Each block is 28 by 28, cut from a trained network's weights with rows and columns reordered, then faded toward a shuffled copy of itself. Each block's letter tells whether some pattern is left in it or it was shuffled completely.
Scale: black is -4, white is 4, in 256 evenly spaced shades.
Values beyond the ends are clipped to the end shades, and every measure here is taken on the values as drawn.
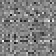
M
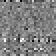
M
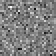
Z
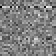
M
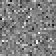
Z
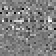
M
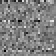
M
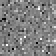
Z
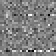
M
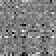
M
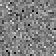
Z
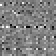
M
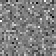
Z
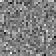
Z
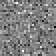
Z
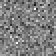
Z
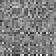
M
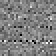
M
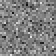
Z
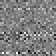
M
